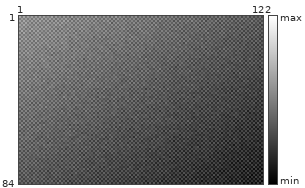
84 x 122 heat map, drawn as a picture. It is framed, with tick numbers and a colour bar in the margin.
Neither half mirrors the other. The field climbs toward the top left. A checkerboard runs through the table. The ninth with the lowest average is the bottom right.
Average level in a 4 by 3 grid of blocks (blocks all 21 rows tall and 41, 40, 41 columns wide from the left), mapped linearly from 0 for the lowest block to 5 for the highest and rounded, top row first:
5 4 3
4 3 2
3 2 1
2 1 0
